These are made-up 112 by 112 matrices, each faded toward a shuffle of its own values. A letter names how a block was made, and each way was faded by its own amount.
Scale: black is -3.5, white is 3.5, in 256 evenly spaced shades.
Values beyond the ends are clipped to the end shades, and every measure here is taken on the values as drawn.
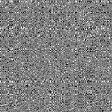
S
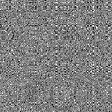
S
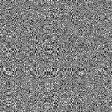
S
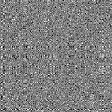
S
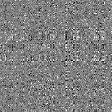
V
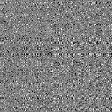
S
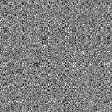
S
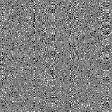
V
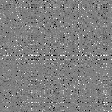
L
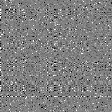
L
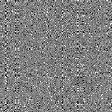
V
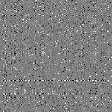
L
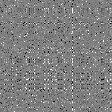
L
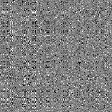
V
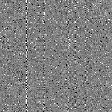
V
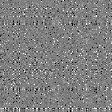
L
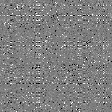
L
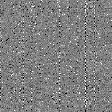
V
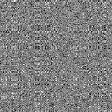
S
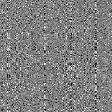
V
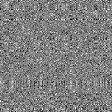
S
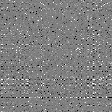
L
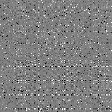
L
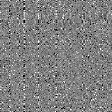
V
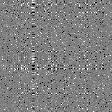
L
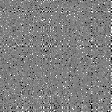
L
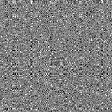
S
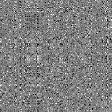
V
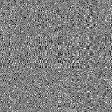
S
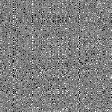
V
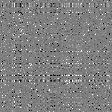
L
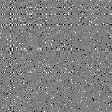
L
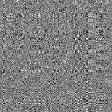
S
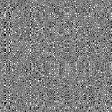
V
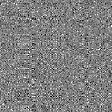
S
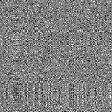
S
